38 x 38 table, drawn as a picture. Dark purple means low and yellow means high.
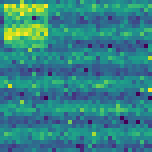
Ninth with the highest average: top left. Stripes: horizontal, repeating 6 times. Odd patch: higher, in the top left.
